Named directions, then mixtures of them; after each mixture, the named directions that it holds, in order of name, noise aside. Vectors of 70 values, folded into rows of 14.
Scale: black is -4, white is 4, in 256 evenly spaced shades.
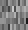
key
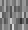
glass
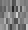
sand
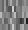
glass, key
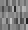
glass, key, sand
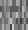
glass, sand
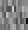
glass, key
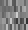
glass, key, sand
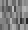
glass, key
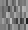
glass, key, sand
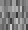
glass, sand
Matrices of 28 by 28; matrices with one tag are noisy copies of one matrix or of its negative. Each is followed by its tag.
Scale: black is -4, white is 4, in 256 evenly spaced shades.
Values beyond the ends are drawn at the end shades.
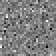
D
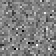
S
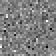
D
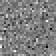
D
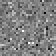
S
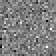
D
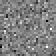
D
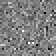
S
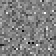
S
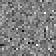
S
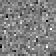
D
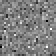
D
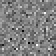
S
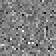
S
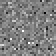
S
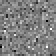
D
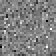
D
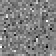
D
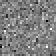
D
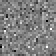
D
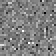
S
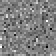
D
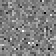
S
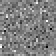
D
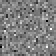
D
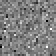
D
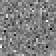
D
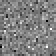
D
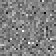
S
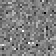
S
